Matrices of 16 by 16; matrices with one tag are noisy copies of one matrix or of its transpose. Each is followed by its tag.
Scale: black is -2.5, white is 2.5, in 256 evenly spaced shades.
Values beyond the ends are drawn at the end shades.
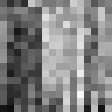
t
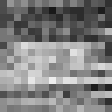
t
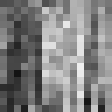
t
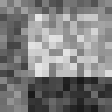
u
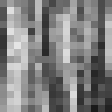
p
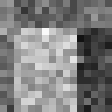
u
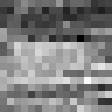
t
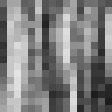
p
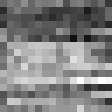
t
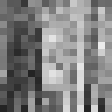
t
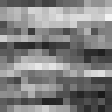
p
